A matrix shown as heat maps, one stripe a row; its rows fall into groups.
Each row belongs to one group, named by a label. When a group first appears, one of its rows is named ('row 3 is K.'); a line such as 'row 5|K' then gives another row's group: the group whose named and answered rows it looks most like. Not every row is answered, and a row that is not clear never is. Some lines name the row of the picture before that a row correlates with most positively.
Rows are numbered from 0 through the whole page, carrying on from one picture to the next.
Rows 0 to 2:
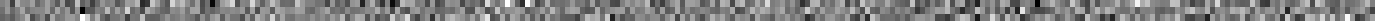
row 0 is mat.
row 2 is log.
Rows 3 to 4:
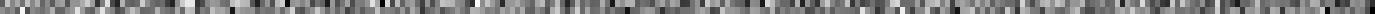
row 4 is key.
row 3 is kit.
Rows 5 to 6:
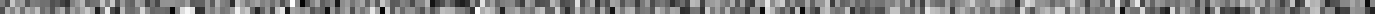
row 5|key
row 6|kit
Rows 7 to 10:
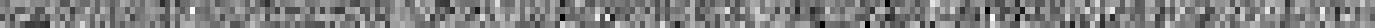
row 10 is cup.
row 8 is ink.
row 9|log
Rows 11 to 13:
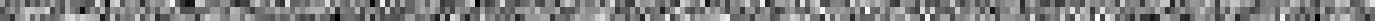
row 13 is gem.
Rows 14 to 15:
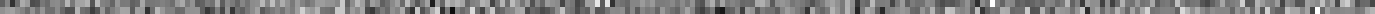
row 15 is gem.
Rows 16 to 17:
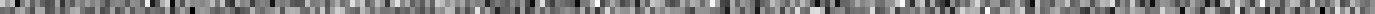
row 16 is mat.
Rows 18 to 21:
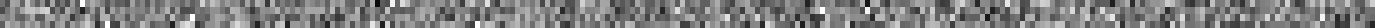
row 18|log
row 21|kit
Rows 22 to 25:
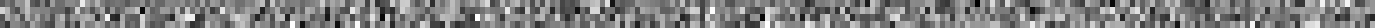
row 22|log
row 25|key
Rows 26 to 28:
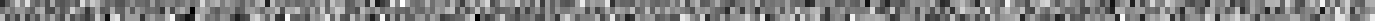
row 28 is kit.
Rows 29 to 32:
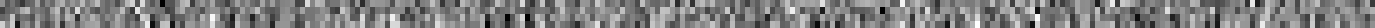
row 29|key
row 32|mat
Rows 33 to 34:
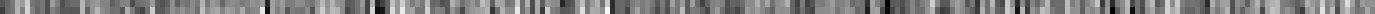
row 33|log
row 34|log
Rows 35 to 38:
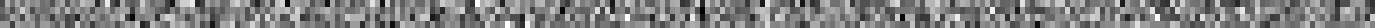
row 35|kit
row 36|log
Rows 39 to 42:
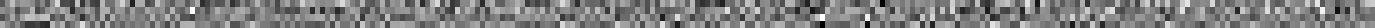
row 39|gem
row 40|ink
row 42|cup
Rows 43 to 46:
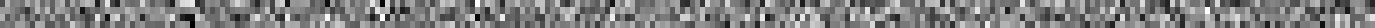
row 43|kit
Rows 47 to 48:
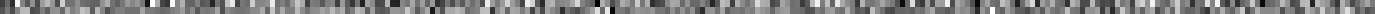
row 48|log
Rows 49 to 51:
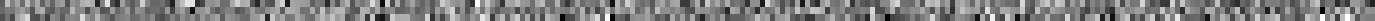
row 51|log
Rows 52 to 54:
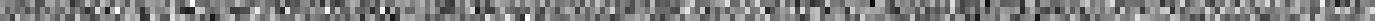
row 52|ink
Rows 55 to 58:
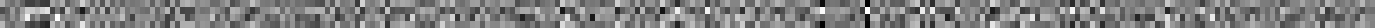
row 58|cup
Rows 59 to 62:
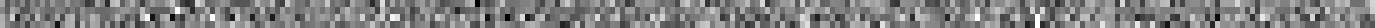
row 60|key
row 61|mat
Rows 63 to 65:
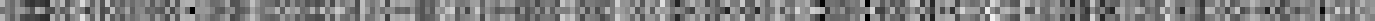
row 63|cup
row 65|cup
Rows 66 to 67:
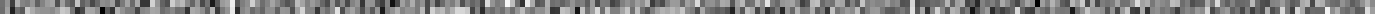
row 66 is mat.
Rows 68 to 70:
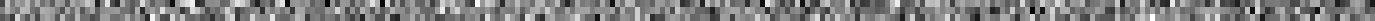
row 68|kit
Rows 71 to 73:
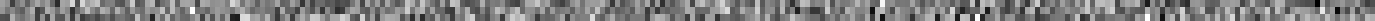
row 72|ink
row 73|gem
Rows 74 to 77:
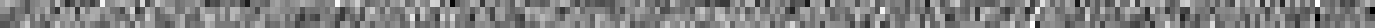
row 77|gem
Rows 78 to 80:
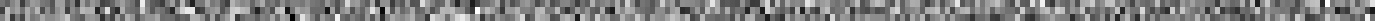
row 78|key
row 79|kit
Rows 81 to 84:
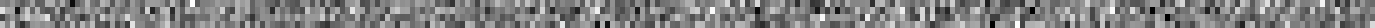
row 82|mat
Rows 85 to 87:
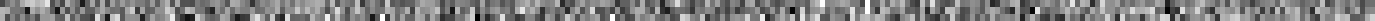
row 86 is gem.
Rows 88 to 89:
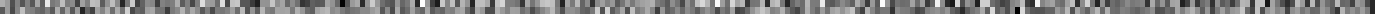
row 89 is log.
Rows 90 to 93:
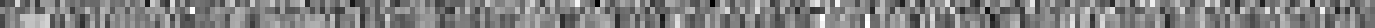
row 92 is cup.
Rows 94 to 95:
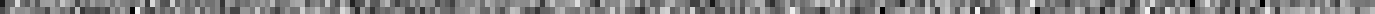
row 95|gem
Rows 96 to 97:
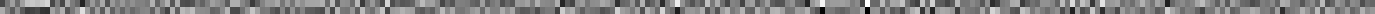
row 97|cup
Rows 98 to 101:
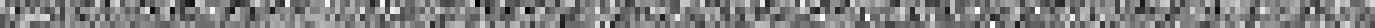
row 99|mat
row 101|log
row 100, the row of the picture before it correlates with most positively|96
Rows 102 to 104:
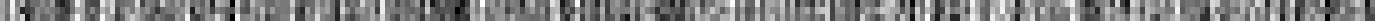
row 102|key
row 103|key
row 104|key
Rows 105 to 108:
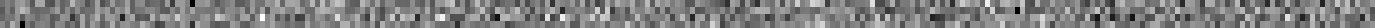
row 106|log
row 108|key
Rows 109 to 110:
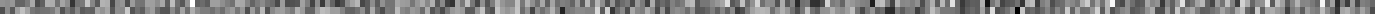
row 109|ink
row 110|log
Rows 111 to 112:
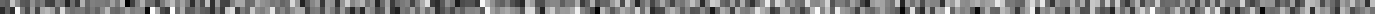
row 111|key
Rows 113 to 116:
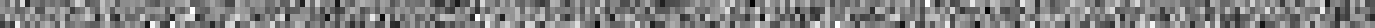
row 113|key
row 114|ink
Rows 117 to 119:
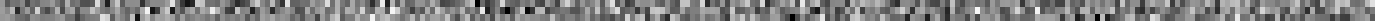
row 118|mat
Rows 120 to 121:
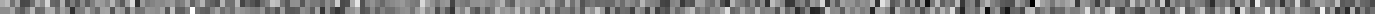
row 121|ink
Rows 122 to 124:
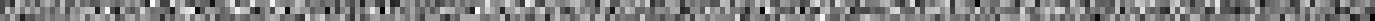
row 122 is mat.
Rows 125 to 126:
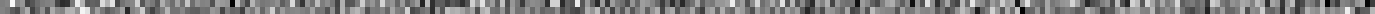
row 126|log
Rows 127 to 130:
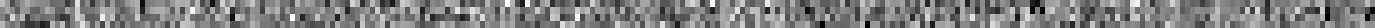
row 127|mat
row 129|key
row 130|cup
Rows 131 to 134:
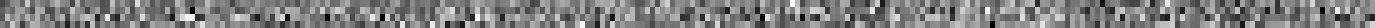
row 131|gem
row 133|kit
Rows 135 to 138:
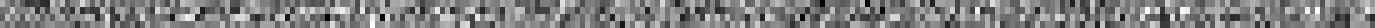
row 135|cup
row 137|kit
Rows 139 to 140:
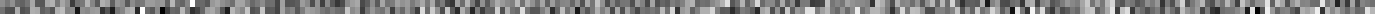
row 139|ink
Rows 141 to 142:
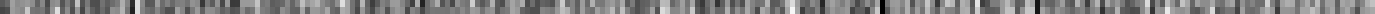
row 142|gem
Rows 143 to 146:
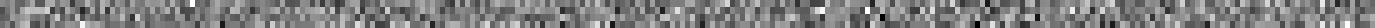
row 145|gem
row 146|log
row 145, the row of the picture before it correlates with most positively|142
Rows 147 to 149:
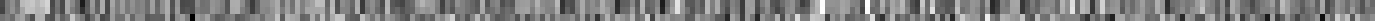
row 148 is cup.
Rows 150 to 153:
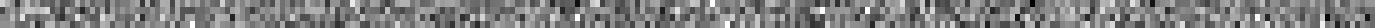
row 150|mat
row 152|key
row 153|ink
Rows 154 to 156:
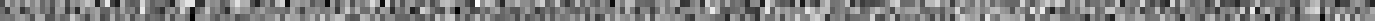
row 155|key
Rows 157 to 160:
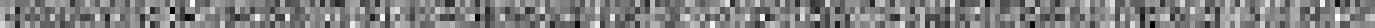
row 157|ink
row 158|mat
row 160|mat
